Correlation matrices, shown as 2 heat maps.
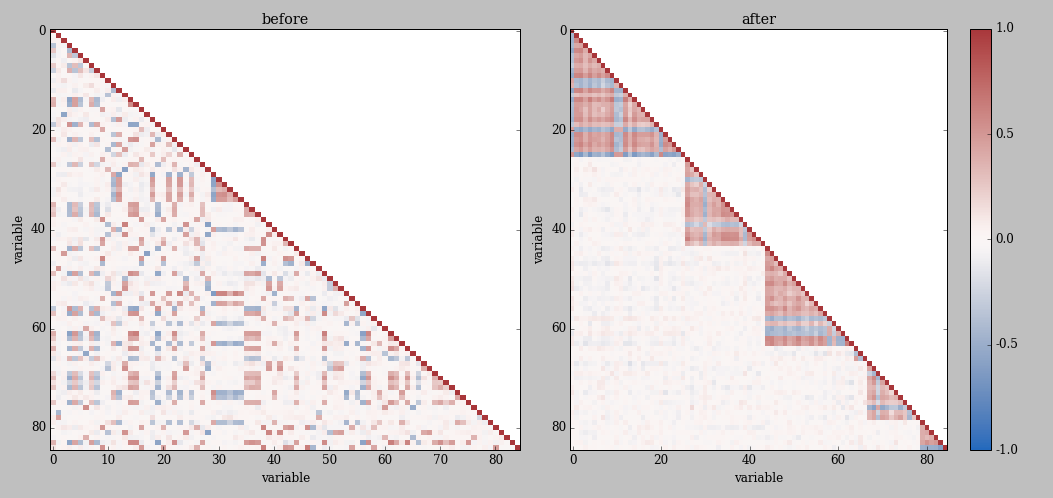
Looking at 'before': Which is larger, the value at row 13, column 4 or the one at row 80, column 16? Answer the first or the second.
the second
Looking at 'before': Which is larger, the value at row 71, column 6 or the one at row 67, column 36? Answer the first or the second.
the second
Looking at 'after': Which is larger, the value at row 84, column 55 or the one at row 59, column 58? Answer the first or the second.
the first
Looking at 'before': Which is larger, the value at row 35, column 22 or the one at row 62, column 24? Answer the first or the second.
the first
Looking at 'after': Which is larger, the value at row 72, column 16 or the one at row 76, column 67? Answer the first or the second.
the first
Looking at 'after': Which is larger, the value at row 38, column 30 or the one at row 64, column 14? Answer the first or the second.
the second
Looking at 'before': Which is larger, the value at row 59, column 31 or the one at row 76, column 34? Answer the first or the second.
the second
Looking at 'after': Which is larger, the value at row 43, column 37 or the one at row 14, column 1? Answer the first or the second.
the second
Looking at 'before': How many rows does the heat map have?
85
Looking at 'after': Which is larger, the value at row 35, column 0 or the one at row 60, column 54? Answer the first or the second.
the first
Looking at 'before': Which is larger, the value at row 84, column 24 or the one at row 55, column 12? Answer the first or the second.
the second
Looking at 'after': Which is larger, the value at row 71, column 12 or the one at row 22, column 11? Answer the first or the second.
the first
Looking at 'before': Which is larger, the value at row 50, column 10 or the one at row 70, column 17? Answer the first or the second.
the first
